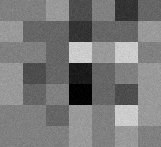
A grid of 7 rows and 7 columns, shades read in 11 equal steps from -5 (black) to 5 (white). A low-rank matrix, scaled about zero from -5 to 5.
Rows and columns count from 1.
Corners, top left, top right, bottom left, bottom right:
0 -1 0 0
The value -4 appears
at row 4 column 4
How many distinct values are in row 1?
5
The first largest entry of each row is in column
3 1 4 1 1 6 4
